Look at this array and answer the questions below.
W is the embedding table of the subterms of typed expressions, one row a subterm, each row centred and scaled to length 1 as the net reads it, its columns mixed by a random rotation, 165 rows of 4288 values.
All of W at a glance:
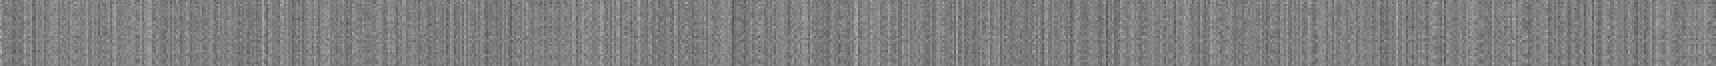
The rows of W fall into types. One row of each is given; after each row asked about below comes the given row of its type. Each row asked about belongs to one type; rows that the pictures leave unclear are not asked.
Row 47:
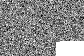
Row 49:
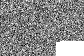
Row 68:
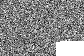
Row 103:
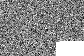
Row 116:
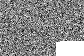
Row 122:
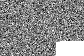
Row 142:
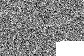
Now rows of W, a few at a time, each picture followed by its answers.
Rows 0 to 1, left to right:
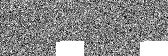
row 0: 49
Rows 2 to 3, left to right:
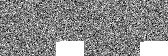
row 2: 122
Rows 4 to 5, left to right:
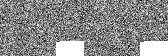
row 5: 47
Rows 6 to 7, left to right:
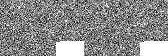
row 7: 142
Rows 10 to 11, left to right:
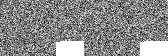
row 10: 68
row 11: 142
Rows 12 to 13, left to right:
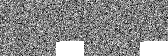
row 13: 103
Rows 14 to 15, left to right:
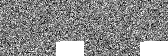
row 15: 68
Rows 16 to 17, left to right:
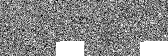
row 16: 47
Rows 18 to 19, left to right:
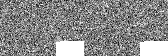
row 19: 142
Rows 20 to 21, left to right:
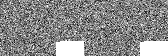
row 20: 68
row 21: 142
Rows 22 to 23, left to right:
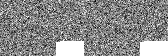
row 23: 103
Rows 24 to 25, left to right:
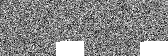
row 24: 68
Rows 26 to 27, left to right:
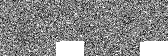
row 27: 47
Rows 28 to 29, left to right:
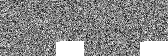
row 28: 122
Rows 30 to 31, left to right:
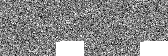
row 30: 116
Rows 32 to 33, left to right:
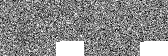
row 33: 142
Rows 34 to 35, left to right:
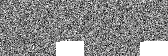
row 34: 68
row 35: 49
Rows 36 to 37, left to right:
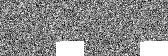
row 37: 68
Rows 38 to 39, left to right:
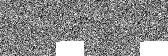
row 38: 116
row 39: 116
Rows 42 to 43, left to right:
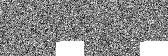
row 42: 103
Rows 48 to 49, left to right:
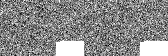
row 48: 49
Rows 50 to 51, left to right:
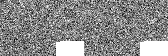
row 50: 68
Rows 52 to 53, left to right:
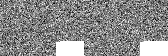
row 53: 122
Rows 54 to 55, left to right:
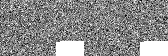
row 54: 49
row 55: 47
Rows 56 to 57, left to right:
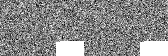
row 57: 142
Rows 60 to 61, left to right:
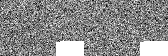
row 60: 49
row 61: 47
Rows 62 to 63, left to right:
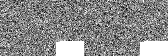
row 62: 122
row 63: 49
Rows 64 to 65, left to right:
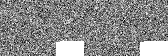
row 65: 47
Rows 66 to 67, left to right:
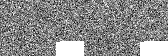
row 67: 68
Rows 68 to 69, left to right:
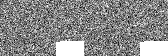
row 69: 142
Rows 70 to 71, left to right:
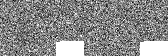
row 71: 47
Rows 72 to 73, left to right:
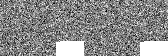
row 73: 142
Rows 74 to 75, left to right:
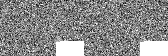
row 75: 122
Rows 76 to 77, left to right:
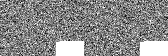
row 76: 122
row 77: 47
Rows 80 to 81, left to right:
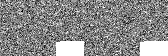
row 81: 47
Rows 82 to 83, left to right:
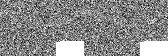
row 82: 142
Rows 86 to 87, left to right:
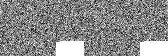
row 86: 103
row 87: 142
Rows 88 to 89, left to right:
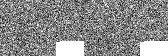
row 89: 68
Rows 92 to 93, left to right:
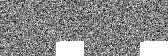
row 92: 122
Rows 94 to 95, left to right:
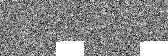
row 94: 103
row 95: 142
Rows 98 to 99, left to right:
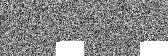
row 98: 49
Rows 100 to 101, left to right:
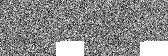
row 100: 68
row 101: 49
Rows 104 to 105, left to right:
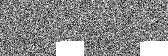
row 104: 68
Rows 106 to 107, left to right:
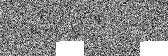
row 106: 103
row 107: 122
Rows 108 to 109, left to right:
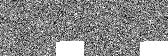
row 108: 116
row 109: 47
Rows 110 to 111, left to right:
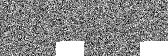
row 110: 47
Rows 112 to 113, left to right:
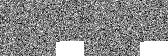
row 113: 142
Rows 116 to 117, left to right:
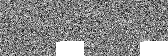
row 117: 122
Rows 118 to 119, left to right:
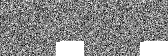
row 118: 49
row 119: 49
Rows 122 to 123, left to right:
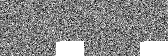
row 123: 142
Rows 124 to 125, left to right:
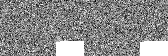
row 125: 103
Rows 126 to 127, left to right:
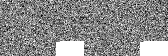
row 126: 47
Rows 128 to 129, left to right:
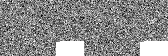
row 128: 47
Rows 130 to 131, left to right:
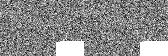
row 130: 142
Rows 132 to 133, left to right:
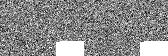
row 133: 116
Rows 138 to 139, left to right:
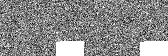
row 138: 122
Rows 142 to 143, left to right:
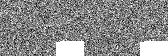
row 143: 68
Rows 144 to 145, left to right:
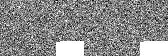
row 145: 47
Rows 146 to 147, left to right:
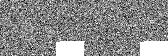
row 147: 116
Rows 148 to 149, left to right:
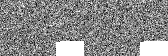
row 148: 142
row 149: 49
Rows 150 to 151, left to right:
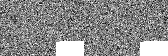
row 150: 122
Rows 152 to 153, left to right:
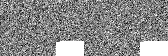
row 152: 49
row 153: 103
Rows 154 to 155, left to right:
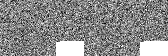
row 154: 116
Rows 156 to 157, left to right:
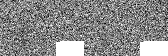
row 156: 116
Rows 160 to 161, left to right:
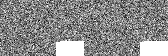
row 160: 68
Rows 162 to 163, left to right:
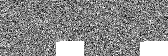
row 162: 122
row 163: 47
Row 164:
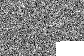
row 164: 142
